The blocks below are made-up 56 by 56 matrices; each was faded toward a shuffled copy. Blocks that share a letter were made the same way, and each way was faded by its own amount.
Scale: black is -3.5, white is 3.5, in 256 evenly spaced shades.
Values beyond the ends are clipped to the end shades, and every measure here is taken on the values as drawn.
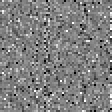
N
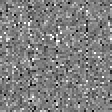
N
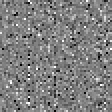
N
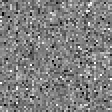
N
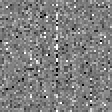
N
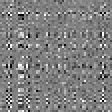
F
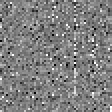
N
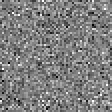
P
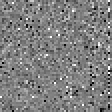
N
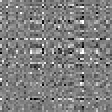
F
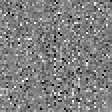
N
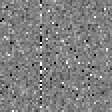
N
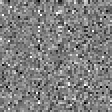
P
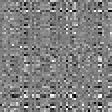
F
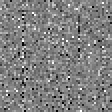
N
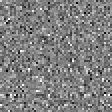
P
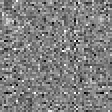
P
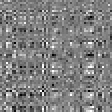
F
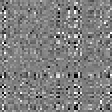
F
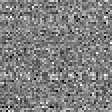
P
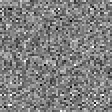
P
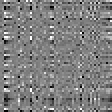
F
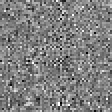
P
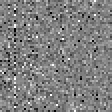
N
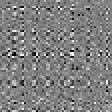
F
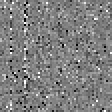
N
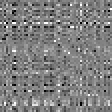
F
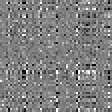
F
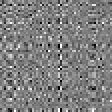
F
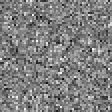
P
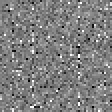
N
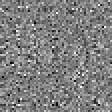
P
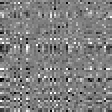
F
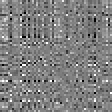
F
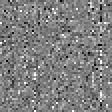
N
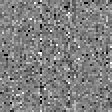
N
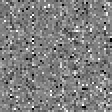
N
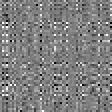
F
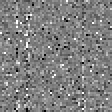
N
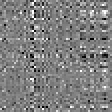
F
